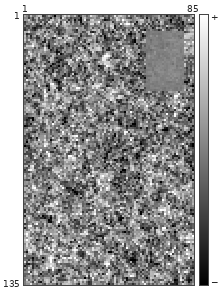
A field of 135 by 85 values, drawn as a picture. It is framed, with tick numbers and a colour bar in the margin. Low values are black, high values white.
Neither half mirrors the other. There are no regular stripes. An odd patch, calmer than its surroundings, sits in the top right. The values follow a bell shape.
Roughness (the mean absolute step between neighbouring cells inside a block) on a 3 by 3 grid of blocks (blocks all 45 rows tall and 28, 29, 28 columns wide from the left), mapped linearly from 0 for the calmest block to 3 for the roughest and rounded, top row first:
330 | 333 | 333
